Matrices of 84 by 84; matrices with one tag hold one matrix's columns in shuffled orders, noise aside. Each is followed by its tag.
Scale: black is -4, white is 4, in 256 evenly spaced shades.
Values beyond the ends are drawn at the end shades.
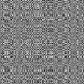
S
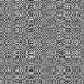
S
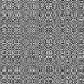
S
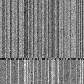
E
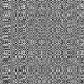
S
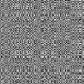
S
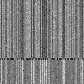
E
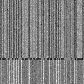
E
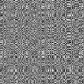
S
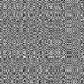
S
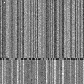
E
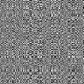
S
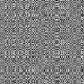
S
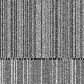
E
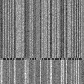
E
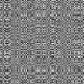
S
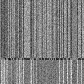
E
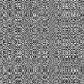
S
